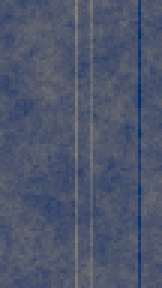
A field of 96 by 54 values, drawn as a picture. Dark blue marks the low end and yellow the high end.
Overall the values sit about 30% of the way up the scale. Columns 26, 31 and 47 differ from the columns beside them. A few values lie far out on both sides of the bulk. Streaks run downward. There is no overall slope.
